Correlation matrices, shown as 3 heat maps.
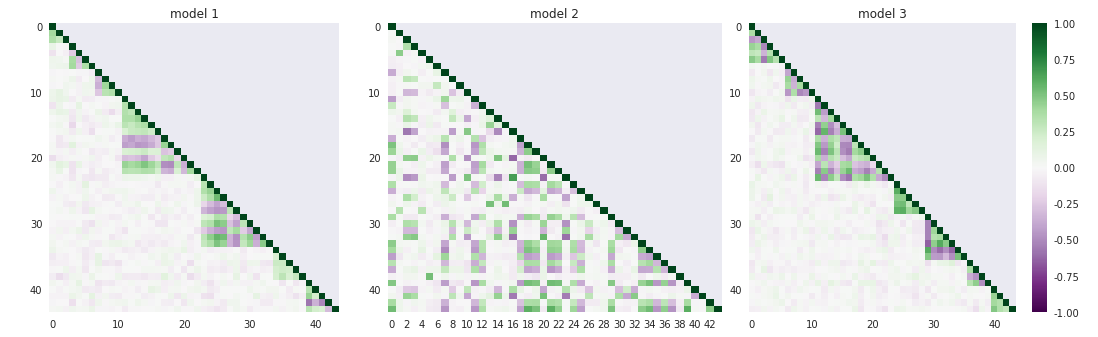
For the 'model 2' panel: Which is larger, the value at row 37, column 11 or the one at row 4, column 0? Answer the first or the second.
the first
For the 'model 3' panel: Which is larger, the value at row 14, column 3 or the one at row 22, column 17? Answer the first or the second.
the first
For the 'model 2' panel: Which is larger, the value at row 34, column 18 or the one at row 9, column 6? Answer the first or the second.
the first
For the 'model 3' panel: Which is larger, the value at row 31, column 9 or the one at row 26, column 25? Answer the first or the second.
the second
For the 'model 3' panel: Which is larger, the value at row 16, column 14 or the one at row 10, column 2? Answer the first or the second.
the second
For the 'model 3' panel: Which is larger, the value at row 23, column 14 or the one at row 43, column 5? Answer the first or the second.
the first
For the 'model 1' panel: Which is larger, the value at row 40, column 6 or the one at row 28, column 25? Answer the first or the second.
the first
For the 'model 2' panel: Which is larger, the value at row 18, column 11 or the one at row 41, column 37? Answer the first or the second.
the second
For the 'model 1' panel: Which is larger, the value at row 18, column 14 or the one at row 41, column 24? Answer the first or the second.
the second
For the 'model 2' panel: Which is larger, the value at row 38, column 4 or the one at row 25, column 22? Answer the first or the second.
the first
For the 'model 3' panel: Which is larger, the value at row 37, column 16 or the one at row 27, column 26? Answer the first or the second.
the second
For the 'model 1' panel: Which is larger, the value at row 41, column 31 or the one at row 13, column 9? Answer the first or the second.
the first
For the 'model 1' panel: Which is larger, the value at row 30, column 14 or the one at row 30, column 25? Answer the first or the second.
the second
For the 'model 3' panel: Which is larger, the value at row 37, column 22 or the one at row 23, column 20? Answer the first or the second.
the second
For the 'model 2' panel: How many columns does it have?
44
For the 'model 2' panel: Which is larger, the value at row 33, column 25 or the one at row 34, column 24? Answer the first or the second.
the second
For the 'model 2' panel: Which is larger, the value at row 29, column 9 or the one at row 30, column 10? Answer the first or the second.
the first
